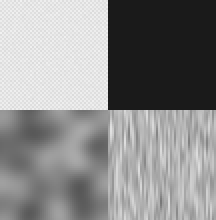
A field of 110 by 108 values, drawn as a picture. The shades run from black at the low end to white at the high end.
The table splits into 2 rows of 2 panels. Panel 1,1: very high, checkered, faint in contrast. Panel 1,2: very low, flat. Panel 2,1: middling, smooth. Panel 2,2: high, streaked downward.
